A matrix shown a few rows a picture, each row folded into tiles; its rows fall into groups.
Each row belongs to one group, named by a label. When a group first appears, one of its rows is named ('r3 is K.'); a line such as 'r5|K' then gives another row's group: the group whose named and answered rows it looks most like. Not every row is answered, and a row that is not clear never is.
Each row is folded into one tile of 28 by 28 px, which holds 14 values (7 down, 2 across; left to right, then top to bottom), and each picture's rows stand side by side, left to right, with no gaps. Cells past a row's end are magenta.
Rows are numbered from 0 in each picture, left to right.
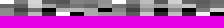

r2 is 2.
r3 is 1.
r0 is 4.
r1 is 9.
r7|2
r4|4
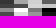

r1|9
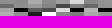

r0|1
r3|1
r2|1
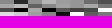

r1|1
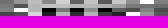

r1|9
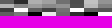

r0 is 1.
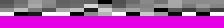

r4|2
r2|2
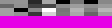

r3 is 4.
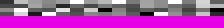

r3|1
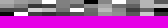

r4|4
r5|9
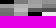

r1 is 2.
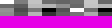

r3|9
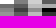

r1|9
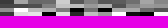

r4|2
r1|2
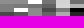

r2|9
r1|4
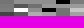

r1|1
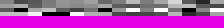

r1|2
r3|1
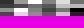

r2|9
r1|4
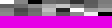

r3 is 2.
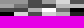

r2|9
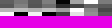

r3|4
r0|2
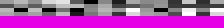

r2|9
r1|1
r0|1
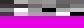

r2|2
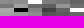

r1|4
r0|1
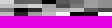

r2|2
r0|9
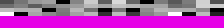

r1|1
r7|9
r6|2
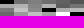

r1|1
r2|2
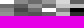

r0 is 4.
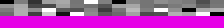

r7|2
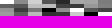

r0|4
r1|9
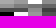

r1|4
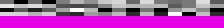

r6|2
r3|1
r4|9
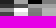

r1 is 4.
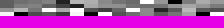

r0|2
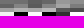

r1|2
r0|2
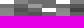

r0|4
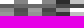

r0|4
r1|4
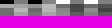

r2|4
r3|4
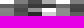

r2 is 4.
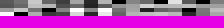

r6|9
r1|9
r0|2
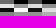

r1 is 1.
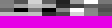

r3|4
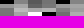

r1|2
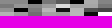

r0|1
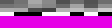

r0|2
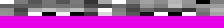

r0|4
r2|2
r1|2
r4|4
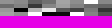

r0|1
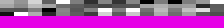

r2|4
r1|9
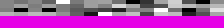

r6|9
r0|1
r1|1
